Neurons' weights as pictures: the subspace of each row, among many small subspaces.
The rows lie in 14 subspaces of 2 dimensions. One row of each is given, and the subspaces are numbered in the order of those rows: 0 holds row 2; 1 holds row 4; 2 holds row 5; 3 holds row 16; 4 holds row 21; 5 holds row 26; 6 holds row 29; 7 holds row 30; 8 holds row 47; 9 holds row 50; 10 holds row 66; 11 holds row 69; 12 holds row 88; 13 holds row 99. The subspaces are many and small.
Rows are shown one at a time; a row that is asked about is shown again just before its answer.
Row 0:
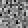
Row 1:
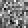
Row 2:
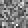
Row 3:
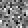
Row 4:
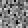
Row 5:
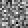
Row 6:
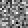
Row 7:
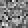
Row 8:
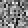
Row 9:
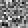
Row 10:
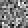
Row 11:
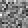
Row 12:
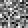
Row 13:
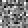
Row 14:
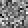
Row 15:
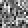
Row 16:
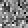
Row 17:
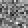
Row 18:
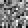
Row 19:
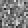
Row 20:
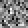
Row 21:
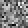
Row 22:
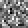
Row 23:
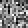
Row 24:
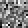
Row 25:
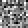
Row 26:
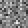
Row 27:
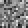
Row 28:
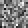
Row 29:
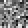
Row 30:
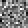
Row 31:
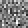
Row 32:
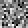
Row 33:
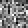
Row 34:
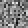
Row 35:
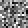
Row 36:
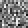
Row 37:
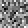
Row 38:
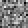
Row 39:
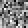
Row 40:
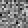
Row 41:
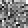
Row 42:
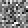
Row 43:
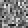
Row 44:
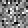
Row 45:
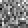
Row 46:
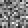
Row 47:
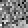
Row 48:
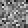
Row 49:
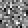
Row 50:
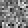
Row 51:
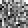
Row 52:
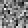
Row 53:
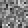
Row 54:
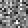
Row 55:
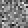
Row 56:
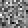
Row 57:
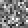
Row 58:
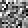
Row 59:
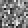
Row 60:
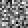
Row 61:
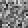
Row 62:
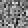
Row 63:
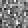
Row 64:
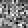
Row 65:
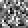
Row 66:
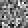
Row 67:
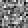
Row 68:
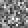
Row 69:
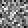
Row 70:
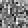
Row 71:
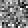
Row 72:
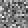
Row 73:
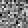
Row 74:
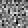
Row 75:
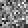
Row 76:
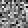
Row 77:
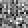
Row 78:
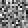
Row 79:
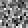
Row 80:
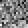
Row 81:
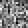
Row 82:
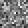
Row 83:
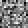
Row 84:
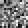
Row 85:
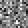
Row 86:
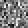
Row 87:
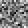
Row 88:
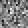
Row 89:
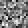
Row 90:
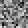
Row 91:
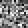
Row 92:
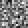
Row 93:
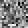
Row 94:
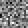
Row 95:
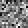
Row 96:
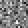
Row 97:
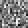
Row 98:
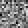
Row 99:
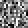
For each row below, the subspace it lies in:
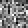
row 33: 3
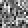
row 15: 3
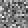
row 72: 13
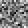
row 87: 11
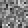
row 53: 9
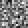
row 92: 2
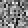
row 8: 13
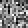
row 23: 3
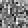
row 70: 3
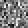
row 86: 13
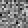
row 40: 10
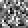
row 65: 12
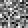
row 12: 6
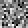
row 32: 1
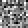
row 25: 7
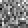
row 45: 8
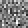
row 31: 4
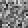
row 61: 9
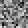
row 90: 0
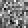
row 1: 0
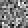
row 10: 10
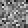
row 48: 8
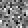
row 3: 2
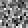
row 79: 2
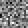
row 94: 6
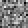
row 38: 7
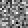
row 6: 2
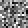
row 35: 13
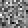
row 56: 0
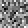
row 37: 11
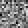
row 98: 10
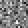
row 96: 5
